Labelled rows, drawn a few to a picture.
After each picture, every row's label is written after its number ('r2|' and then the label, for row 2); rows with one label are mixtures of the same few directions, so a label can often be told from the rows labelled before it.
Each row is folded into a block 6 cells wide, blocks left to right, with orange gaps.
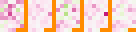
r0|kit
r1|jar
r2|kit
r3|jar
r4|kit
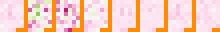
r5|kit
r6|kit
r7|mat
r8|kit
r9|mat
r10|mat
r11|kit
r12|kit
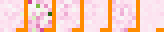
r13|jar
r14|jar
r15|kit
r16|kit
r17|mat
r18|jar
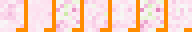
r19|kit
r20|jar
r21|kit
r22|jar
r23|kit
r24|kit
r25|mat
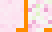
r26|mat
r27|kit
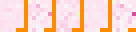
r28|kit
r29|jar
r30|jar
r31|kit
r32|jar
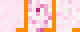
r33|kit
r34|mat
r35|mat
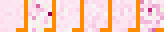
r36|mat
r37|jar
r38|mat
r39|jar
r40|mat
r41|mat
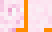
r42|mat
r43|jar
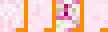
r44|jar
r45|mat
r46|kit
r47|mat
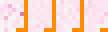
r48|jar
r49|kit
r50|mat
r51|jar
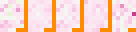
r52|kit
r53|kit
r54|kit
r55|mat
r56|jar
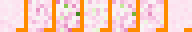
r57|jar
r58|mat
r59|jar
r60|mat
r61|jar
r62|kit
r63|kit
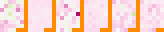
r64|kit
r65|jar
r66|jar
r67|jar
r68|jar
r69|mat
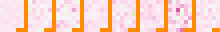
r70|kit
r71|mat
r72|kit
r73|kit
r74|jar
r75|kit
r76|mat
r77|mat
